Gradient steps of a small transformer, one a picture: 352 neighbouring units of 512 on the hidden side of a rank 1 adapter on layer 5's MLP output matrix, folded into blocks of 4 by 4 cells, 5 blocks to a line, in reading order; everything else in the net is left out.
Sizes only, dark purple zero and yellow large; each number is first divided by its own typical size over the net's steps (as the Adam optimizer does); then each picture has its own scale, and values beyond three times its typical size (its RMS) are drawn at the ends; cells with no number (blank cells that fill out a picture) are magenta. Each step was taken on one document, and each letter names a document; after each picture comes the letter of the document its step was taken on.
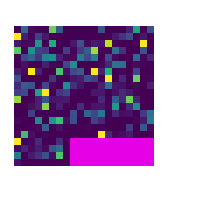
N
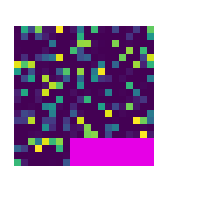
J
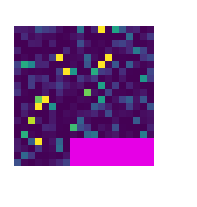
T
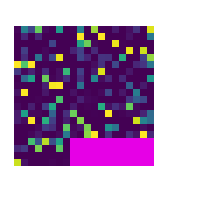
J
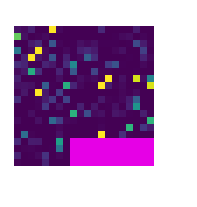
N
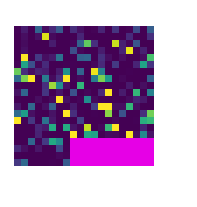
J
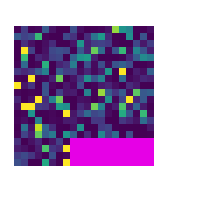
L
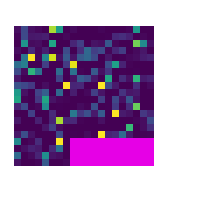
N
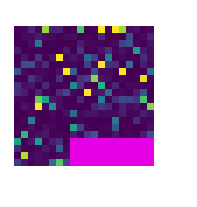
T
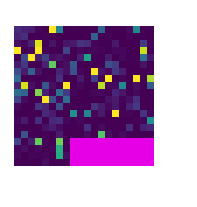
N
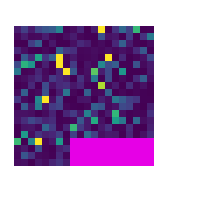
T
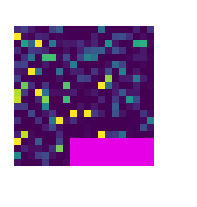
N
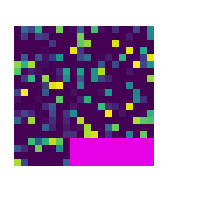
J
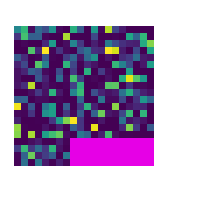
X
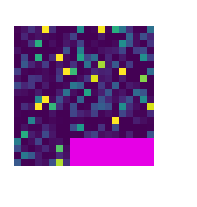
T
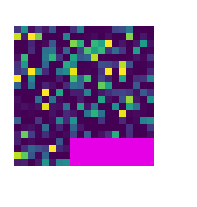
L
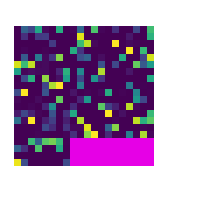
J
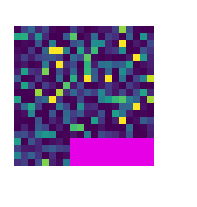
L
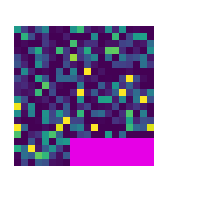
X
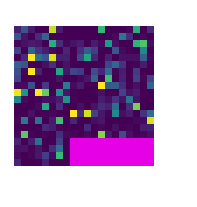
N
